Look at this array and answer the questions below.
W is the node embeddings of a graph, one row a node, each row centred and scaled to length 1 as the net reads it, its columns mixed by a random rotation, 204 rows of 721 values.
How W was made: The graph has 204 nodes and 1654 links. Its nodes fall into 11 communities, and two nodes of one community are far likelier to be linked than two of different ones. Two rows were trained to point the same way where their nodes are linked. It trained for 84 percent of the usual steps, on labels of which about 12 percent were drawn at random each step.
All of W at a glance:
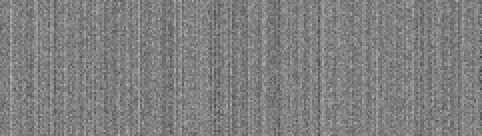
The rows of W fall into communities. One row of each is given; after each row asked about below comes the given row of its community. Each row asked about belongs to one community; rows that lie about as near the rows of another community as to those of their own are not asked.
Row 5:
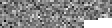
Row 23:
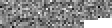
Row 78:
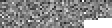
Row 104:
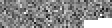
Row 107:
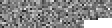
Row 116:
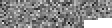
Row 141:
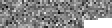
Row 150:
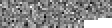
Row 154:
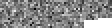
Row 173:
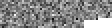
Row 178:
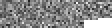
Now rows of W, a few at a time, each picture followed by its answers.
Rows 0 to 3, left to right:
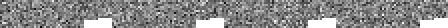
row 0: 107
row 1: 178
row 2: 107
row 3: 116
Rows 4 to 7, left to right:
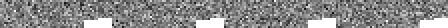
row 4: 154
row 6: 116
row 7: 23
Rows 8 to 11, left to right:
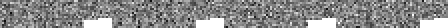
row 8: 107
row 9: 173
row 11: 178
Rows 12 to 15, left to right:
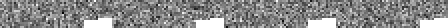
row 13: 78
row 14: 107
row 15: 154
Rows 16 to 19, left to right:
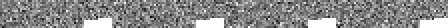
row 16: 107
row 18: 141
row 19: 107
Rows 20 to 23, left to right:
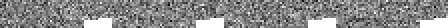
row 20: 5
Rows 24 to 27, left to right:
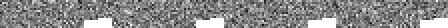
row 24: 107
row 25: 154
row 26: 173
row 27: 150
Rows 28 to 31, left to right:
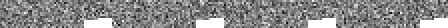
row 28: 150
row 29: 178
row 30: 150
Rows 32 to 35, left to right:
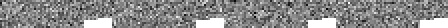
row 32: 23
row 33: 23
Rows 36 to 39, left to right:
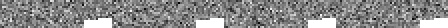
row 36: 107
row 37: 173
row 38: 104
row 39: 23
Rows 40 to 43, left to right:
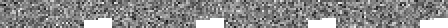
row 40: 5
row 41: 173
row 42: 154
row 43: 107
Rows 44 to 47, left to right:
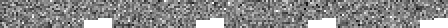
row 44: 5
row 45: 173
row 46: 23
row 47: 78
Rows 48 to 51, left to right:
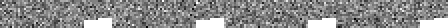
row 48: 154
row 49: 23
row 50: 141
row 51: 107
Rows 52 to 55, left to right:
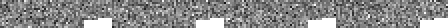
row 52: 116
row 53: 154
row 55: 5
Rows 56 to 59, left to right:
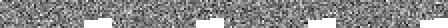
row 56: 173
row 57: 23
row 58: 107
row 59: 116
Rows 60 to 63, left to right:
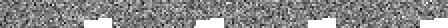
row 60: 5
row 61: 107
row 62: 154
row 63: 5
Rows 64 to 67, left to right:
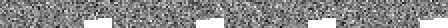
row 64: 150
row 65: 150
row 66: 150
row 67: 173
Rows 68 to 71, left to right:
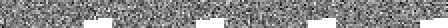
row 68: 23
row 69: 178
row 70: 116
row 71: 178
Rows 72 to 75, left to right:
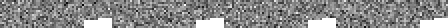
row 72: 173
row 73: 107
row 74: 150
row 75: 23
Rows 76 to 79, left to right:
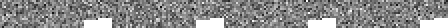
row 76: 78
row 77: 5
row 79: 154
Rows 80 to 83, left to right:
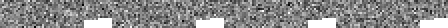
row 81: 154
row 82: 154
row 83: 23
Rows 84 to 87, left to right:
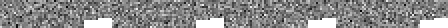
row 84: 150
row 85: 154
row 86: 107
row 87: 104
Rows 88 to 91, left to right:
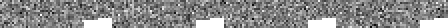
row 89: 23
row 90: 154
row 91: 141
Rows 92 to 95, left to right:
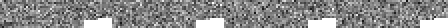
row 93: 141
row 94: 150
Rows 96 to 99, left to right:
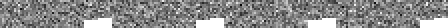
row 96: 141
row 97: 150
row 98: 78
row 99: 141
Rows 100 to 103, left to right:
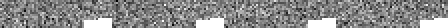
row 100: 173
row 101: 5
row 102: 23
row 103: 78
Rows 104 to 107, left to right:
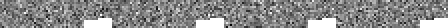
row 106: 178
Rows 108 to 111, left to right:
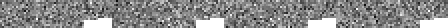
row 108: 178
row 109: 5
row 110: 78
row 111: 154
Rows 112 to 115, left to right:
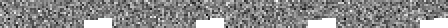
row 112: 154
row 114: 78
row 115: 154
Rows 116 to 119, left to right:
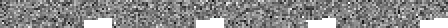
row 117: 178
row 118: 78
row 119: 173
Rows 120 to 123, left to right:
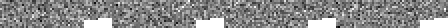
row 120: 5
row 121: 107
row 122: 150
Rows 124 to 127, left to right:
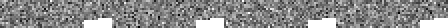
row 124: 116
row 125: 173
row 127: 23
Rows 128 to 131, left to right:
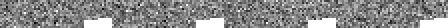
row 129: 141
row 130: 5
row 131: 23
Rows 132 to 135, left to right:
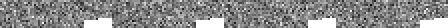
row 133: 5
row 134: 5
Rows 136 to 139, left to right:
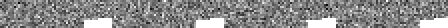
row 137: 104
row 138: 78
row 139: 23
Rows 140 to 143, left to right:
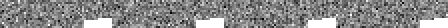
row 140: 173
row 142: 23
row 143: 173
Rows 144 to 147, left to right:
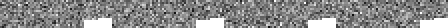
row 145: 23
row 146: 116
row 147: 150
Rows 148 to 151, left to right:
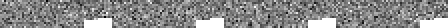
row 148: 150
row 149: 173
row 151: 154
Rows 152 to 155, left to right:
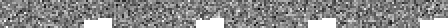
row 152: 178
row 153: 5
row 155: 173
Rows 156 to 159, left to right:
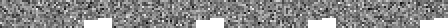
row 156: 150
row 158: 104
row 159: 154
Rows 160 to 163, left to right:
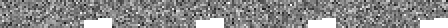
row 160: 78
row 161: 104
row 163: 154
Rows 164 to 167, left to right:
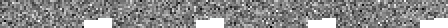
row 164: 104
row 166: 141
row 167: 5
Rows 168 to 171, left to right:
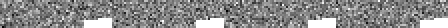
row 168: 78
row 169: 107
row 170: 116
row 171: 23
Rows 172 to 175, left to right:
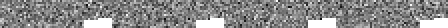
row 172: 178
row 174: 5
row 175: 141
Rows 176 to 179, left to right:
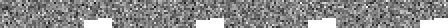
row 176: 141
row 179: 150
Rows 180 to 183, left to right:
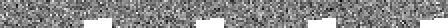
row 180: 78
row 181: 104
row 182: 104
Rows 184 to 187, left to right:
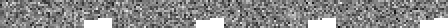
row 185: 23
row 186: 154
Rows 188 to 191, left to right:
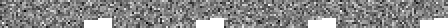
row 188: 5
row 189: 104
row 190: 116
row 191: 107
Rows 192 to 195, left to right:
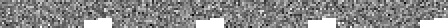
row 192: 178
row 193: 173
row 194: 173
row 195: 116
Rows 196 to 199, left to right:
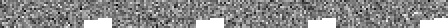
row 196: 116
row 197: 107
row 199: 104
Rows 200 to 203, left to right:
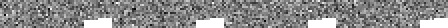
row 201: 141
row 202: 178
